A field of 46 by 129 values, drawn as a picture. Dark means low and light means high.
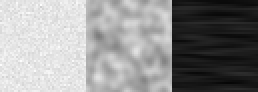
It is made of 1 by 3 panels. Panel 1,1: very high, fine-grained, faint in contrast. Panel 1,2: high, blotchy. Panel 1,3: very low, streaked across, faint in contrast.
